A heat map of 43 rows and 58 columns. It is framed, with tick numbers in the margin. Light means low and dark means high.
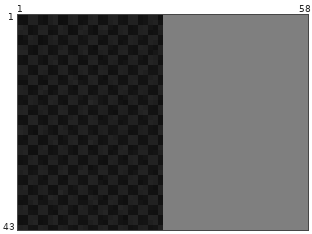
It is made of 1 by 2 panels. Panel 1,1: very high, checkered, faint in contrast. Panel 1,2: middling, flat.
